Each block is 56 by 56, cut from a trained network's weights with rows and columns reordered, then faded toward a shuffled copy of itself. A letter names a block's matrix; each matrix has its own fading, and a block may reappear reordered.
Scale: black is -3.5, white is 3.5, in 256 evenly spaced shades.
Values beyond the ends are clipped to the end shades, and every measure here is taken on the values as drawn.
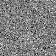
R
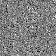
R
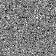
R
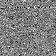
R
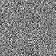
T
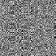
T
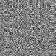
T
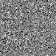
R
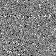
R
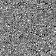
R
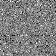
R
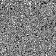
R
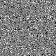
R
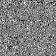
R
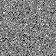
R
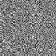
T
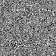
R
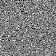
R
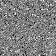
R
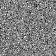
R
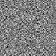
T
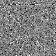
R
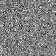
R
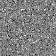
R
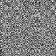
T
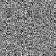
T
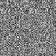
T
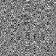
T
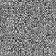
T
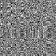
T
